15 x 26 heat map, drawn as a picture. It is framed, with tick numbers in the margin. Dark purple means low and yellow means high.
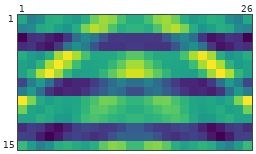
Stripes: horizontal, repeating 3 times. Mirror symmetry: left to right. Average level on the scale: 50%. Slope: none.
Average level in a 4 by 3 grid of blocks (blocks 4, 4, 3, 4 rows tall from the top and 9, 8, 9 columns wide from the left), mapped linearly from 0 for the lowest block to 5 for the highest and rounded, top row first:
121 | 454 | 343 | 020
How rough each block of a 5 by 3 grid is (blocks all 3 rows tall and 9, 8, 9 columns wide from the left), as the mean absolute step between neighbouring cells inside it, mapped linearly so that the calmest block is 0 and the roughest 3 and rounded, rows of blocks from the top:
2 2 2 / 3 2 3 / 3 2 3 / 0 0 0 / 2 2 2
